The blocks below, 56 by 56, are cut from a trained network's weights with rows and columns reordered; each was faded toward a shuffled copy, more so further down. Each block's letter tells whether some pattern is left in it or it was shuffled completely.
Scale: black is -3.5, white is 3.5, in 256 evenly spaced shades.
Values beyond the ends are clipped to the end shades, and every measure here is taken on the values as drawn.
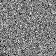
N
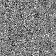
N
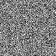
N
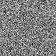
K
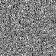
N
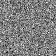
N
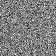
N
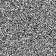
K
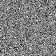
K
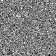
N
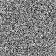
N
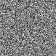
K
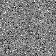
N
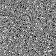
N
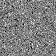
K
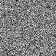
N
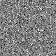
N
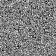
K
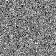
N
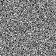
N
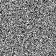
K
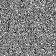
K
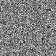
N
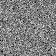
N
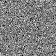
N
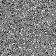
K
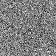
K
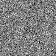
K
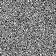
K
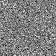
N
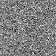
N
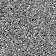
K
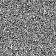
K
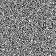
K
